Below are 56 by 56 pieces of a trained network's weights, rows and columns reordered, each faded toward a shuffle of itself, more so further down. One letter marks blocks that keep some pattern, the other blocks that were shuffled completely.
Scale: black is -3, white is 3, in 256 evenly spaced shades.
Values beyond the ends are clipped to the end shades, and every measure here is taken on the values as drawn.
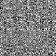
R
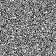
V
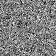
V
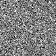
V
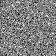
V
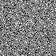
V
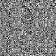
R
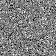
V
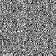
R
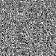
R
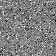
V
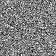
V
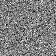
V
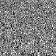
R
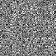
R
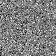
V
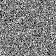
V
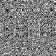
R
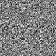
R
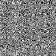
R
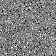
V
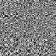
R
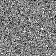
V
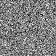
V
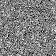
V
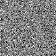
R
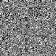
R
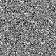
R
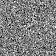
V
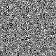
R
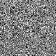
R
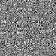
R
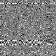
R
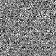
R
